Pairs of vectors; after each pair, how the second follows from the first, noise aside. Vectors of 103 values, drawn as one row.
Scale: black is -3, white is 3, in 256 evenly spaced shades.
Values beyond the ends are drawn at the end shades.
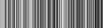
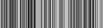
wrapped around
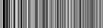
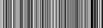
wrapped around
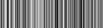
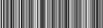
shuffled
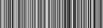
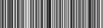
shuffled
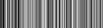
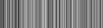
shrunk
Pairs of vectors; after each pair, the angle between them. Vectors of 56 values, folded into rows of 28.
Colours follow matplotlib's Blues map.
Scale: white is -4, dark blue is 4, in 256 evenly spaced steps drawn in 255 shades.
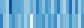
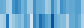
orthogonal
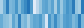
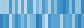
partly aligned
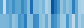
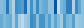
orthogonal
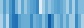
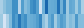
partly aligned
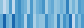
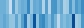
partly opposed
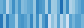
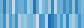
partly opposed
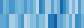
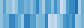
nearly opposite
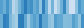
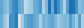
nearly opposite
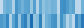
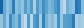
nearly opposite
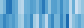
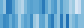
nearly parallel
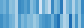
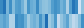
orthogonal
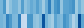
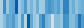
partly aligned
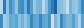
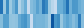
nearly opposite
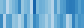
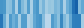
partly aligned
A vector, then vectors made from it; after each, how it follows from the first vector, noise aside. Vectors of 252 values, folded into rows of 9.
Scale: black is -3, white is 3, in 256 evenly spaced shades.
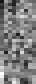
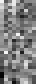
negated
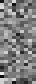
sign-scrambled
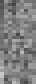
shrunk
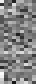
sign-scrambled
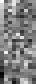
negated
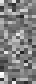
sign-scrambled
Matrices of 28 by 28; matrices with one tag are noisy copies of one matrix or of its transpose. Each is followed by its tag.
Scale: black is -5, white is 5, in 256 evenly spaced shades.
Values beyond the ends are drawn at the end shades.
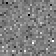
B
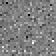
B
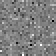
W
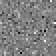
W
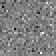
B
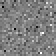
B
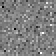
B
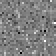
W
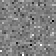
W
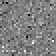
B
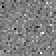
B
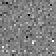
B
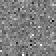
W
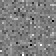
W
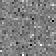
W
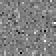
W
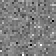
W
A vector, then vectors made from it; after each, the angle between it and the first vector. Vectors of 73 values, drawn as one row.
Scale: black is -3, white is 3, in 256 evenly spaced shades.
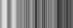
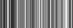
partly opposed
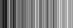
nearly opposite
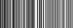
partly opposed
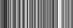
partly opposed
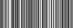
orthogonal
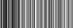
partly opposed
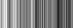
nearly parallel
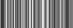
orthogonal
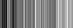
nearly opposite
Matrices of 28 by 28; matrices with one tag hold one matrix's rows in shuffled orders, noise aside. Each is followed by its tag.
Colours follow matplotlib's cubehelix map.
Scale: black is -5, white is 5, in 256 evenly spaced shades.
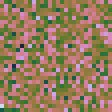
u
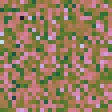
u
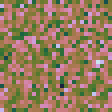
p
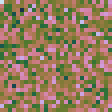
u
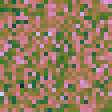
u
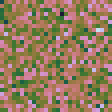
p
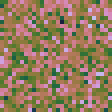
p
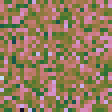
u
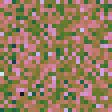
u
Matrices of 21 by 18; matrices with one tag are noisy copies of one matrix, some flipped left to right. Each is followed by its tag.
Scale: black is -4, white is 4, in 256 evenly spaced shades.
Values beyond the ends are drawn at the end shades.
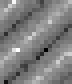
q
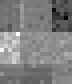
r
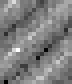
q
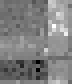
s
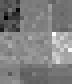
r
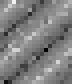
q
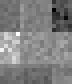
r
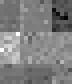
r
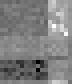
s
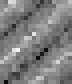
q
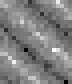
q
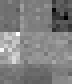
r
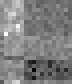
s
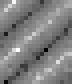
q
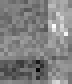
s
